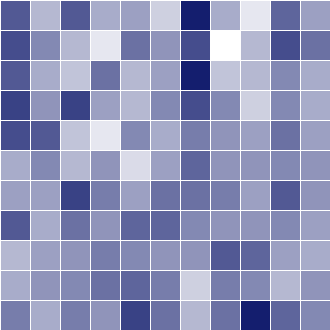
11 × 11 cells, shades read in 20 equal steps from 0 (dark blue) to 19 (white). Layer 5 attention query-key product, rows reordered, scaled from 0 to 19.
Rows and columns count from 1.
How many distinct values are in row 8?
7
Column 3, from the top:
5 13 14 3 14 13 3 7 10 9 8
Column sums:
82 114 99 117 104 106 76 112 115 88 115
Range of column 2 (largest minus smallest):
8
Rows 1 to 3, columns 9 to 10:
17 6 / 13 4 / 13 9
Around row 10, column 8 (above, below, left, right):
5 7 15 9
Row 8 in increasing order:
5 6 6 7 9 9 10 10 10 11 12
